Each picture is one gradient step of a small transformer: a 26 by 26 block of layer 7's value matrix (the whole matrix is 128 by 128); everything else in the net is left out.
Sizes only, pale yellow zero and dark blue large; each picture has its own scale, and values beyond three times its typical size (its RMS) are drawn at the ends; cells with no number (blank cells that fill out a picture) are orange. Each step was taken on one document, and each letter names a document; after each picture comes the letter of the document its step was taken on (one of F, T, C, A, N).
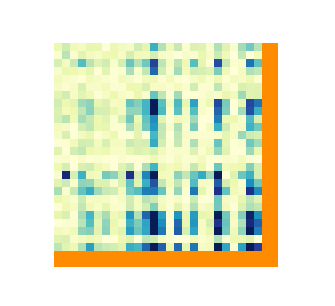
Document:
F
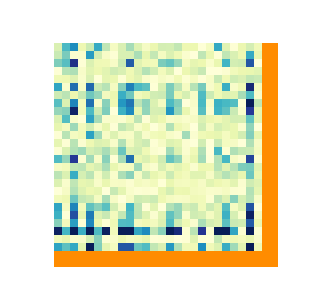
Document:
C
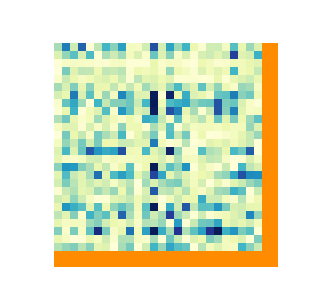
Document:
F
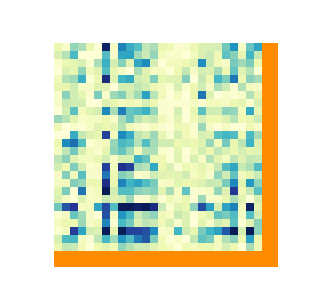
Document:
C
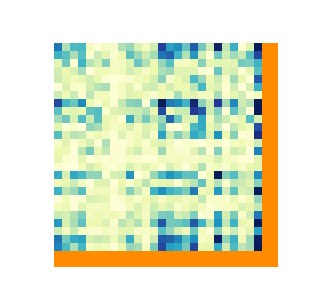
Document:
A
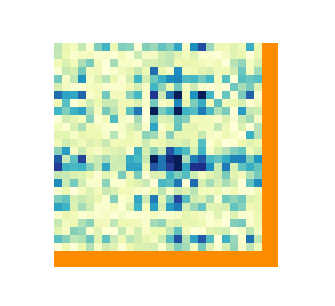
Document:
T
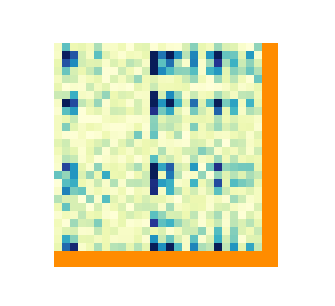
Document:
F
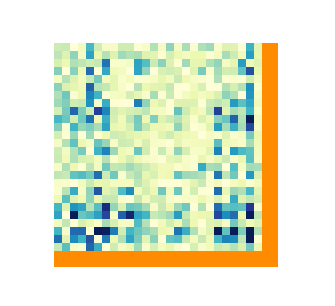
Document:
C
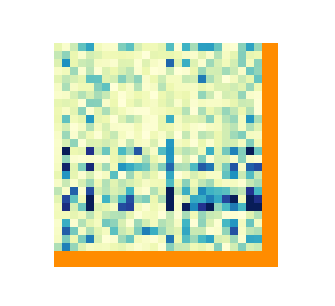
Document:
C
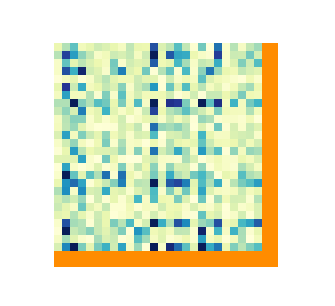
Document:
F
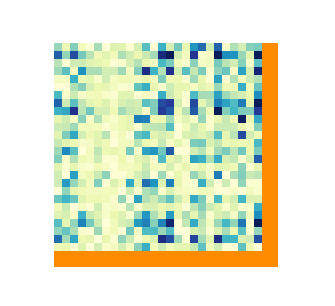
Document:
A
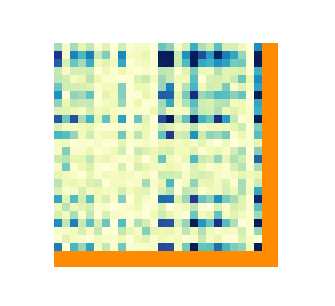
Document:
A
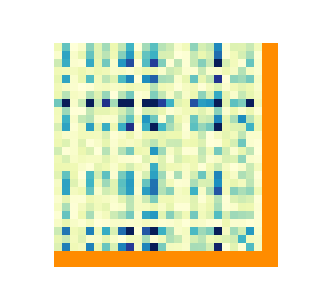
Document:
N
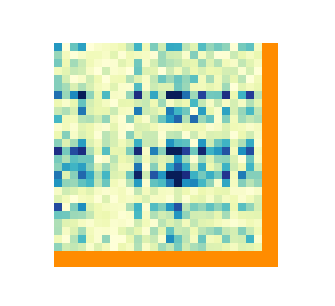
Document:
T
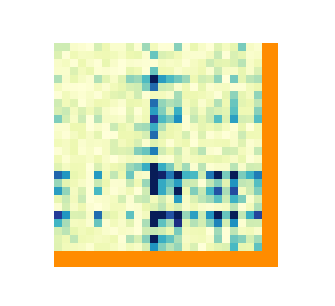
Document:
F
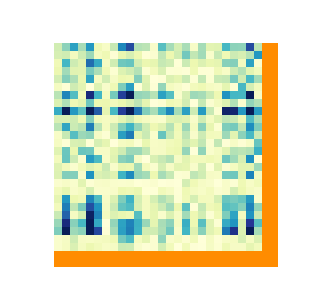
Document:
C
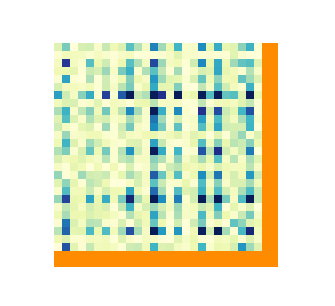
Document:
N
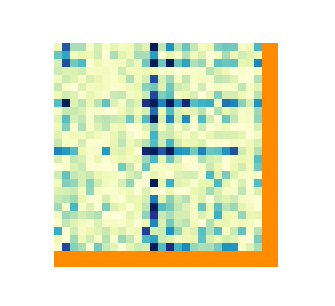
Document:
F
